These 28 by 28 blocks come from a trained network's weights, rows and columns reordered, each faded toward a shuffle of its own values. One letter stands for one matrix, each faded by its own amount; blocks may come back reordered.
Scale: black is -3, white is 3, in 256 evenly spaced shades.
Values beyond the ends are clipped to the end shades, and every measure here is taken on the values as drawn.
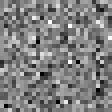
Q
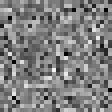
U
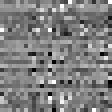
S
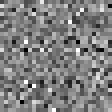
Q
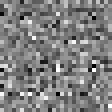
Q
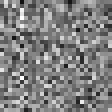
U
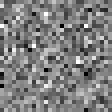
Q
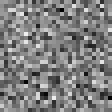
U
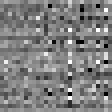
S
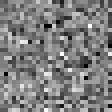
Q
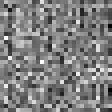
U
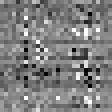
S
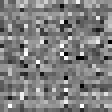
S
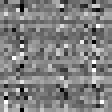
S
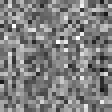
U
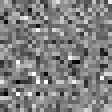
Q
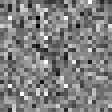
Q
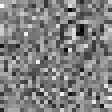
U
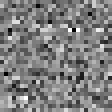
Q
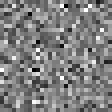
Q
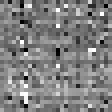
S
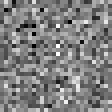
Q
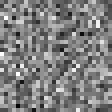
U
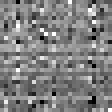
S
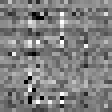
S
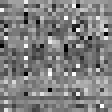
S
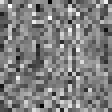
U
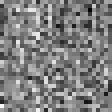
U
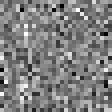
Q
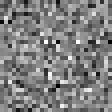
Q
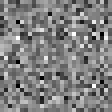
Q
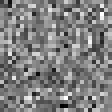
Q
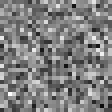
U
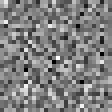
U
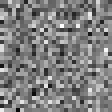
U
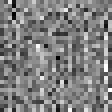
U
